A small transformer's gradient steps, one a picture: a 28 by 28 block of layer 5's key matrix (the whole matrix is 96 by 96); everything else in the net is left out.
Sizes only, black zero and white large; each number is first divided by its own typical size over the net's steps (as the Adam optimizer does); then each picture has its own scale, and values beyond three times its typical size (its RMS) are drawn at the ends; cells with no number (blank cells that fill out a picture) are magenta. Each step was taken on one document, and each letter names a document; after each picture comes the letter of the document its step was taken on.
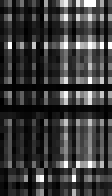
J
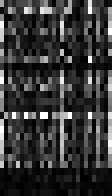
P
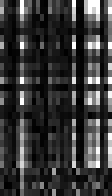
J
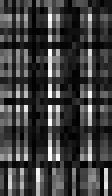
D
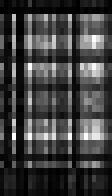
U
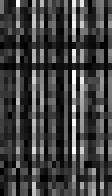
D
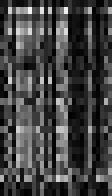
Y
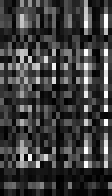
D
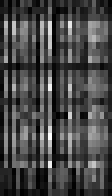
P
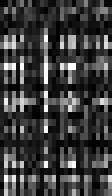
U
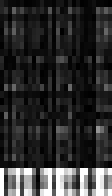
Y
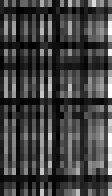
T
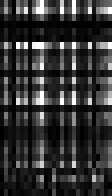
J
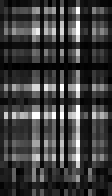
T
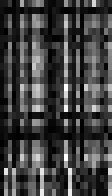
D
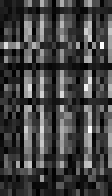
P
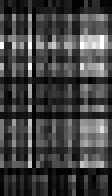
U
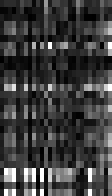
T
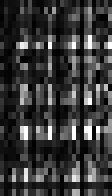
J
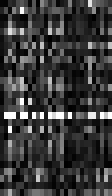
P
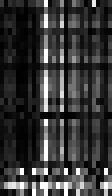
T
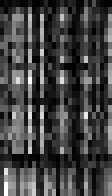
U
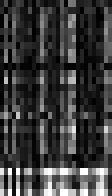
Y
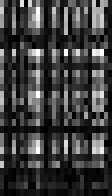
D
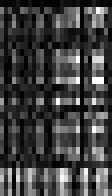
Y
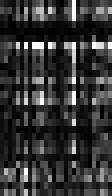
J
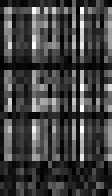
Y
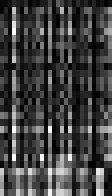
Y
